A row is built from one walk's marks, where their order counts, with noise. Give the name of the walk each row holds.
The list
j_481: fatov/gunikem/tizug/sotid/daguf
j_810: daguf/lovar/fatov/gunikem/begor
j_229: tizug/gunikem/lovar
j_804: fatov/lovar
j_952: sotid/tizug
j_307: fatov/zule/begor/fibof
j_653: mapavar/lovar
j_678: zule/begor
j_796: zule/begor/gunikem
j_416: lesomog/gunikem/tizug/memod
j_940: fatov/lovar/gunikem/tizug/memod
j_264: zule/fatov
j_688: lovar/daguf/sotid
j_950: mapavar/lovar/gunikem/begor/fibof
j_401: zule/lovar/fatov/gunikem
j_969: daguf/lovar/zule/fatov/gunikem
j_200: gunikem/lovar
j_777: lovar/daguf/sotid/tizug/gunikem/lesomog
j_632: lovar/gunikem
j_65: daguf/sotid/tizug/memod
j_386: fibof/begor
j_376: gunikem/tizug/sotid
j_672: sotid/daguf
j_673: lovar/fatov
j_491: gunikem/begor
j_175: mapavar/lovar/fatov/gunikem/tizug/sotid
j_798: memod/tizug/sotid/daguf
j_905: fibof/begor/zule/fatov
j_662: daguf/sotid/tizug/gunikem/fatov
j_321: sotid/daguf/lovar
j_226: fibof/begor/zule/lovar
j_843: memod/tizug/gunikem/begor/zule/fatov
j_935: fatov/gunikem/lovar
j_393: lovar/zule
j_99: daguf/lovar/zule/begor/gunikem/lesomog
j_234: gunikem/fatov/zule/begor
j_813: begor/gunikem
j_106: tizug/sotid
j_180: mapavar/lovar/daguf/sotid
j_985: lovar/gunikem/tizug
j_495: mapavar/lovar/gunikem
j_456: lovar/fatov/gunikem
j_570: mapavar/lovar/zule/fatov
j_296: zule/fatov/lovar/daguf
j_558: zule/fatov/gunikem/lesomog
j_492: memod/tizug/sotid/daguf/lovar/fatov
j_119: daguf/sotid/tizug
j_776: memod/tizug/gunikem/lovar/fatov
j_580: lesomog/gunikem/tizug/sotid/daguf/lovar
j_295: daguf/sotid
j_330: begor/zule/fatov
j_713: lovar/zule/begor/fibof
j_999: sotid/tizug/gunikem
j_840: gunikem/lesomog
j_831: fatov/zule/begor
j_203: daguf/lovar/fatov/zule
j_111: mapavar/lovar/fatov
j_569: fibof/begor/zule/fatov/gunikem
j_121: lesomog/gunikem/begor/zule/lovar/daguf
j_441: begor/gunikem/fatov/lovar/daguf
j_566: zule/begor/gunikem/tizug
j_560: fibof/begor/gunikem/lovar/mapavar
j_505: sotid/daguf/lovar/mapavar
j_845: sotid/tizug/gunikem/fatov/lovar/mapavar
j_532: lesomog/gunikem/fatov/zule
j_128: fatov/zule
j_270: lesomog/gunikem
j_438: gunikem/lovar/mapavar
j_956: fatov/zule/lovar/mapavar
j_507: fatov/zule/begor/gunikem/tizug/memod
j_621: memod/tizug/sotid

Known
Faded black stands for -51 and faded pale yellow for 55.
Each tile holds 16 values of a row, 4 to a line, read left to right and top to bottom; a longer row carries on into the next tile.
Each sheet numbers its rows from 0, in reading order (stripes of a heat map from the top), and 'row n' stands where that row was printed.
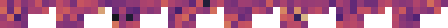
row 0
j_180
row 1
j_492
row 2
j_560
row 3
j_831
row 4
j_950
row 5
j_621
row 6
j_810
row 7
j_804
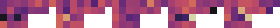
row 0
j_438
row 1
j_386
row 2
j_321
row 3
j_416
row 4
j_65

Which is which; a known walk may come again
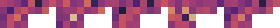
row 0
j_831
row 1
j_843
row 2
j_678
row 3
j_621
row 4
j_234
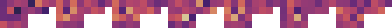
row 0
j_632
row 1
j_672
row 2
j_798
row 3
j_905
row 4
j_295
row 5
j_569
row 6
j_175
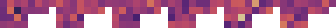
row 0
j_401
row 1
j_441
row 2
j_804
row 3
j_810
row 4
j_264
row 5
j_950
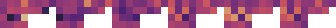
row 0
j_940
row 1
j_956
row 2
j_226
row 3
j_180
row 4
j_106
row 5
j_688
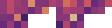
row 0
j_570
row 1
j_532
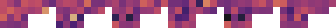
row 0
j_492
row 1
j_203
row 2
j_505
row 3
j_229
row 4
j_438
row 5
j_121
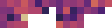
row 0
j_507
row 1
j_495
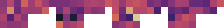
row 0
j_776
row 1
j_560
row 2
j_65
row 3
j_796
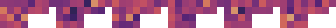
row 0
j_376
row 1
j_200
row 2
j_296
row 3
j_321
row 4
j_456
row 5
j_386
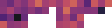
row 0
j_653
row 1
j_270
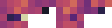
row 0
j_416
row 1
j_840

